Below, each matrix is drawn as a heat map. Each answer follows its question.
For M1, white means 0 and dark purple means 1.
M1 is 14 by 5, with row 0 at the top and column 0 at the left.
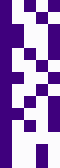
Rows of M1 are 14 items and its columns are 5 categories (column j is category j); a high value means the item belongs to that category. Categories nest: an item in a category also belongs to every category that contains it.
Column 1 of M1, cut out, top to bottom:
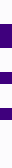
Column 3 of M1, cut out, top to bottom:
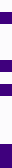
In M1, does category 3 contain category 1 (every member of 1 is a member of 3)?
no
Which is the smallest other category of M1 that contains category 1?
4
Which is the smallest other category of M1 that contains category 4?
0
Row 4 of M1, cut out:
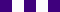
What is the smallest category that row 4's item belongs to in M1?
2
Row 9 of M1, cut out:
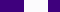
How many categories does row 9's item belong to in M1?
3
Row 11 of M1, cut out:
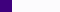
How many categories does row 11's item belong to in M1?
1
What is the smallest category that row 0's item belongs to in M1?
2
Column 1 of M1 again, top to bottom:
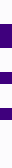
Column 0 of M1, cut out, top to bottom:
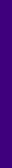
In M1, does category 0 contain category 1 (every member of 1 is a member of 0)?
yes
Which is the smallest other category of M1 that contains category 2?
4
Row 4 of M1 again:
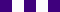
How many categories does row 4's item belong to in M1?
3
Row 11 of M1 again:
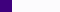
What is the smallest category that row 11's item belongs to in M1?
0
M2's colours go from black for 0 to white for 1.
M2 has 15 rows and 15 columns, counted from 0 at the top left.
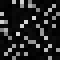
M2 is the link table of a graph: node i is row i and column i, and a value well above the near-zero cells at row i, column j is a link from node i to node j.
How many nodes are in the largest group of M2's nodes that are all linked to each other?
2
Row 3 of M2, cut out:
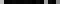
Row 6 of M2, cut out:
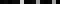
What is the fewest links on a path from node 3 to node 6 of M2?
3
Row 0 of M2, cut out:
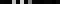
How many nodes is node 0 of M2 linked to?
3
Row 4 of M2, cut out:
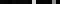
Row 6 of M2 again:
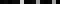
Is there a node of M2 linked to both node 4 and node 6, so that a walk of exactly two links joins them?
yes
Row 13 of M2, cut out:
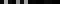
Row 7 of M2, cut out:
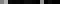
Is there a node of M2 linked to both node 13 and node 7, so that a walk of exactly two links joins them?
yes
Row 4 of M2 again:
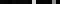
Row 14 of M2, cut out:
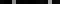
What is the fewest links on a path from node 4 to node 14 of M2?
6
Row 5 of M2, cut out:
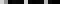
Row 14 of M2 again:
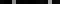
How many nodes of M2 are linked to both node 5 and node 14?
0
